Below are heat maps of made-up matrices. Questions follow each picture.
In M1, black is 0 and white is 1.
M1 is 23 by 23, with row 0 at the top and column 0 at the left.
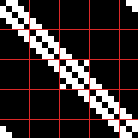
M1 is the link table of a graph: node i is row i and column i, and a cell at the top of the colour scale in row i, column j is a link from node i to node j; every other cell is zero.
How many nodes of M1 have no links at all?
0
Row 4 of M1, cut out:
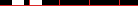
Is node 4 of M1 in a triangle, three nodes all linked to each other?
yes
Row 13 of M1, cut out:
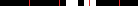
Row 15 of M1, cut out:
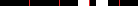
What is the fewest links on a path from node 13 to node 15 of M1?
1
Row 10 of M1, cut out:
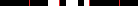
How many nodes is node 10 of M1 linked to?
5
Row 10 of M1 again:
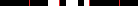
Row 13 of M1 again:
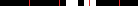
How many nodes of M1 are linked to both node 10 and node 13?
3
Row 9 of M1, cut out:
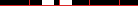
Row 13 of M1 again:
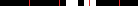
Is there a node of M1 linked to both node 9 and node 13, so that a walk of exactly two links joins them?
yes
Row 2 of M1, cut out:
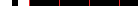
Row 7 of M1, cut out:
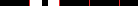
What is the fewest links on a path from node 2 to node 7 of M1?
3
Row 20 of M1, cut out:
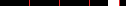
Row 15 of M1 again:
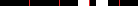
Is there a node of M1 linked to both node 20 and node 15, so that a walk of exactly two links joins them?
no
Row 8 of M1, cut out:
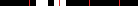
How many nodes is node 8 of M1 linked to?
4
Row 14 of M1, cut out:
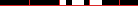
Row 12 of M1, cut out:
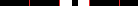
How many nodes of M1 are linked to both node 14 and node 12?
2
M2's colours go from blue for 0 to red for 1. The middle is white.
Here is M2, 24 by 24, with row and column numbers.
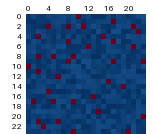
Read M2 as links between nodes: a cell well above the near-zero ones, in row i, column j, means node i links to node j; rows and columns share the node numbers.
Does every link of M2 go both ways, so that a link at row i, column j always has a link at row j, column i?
yes
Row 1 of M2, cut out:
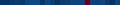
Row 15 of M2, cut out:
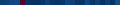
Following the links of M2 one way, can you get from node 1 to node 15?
yes
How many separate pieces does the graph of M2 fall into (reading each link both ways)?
7
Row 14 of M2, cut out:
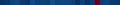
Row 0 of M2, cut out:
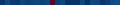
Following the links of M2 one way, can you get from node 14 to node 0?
no
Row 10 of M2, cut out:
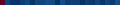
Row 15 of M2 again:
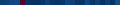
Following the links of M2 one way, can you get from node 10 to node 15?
no
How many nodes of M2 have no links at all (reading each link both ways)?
2
